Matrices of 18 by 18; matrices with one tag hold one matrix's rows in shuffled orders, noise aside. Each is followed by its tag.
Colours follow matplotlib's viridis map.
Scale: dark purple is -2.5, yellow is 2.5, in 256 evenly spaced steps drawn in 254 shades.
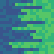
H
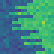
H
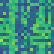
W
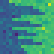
H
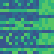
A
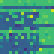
A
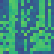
W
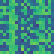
W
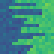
H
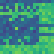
A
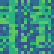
W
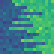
H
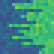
H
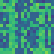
W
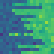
H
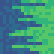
H
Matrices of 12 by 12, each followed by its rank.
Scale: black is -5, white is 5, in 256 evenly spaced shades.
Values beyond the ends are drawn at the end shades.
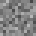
full rank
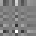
one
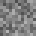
full rank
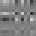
one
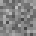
full rank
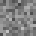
full rank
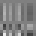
one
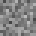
full rank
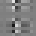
one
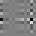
one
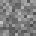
full rank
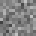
full rank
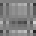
one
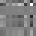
one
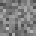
full rank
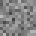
full rank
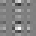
one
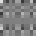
one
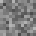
full rank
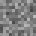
full rank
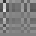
one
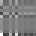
one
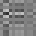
one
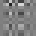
one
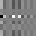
one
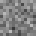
full rank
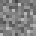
full rank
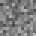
full rank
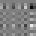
one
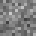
full rank
